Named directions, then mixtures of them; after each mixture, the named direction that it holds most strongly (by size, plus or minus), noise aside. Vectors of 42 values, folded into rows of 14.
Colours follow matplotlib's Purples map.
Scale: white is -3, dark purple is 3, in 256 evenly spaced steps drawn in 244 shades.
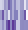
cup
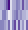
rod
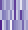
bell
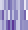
cup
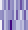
bell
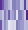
cup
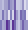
cup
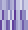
bell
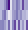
rod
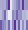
rod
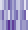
cup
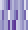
cup
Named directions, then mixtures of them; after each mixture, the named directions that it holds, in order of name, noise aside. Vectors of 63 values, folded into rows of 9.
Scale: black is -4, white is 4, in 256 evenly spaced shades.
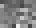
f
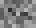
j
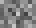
f, j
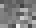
f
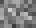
j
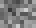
f, j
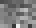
f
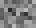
j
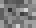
f, j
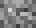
f, j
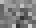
f, j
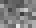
f, j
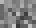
f, j
